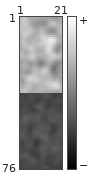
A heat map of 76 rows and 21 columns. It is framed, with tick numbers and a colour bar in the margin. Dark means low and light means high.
The table splits into 2 rows of 1 panel. Panel 1,1: high, blotchy. Panel 2,1: low, blotchy, faint in contrast.
